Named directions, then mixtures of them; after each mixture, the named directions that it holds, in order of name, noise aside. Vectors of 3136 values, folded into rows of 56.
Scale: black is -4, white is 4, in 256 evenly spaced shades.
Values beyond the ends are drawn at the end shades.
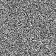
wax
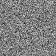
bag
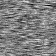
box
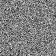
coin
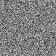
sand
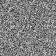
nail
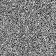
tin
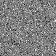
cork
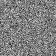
coin, nail, sand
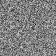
nail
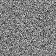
bag, wax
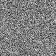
cork, tin, wax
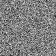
coin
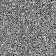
tin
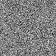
bag, wax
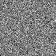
cork, tin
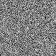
cork, tin, wax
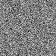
bag, coin, wax
